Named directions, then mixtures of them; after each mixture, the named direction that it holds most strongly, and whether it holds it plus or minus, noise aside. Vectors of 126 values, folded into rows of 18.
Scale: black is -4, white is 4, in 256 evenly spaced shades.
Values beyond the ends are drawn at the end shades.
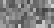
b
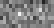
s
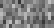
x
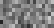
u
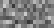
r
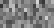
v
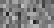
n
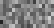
u, plus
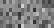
n, plus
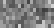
b, plus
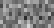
u, minus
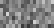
n, minus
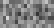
s, minus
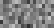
u, plus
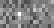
n, minus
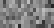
b, minus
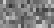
b, plus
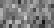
x, plus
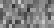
x, minus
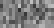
b, plus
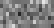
s, minus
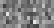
n, minus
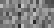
n, plus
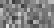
n, minus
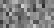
n, plus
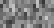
v, plus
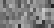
b, minus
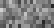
b, minus
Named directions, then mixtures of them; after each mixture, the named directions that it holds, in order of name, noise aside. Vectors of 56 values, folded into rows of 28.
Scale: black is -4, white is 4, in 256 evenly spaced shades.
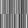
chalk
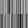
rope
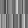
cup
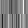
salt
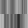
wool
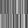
chalk, cup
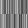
chalk, cup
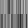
rope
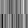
rope, salt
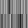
rope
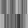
wool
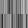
rope, salt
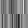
salt, wool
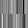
cup, salt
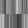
cup, wool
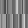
cup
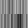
rope, wool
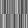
chalk, cup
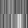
rope, wool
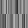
chalk, cup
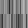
rope, salt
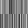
chalk, salt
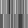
chalk, rope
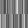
cup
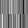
salt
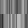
salt, wool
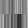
rope, wool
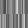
cup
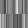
cup, wool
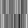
chalk, wool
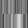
rope, wool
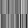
chalk, rope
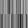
rope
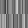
cup
